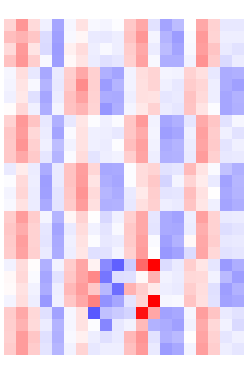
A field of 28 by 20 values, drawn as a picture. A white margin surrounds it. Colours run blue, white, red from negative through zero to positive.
Stripes running up and down repeat 4 times from left to right. The bottom middle is the roughest part. In the bottom middle lies a patch that is rougher than the rest.
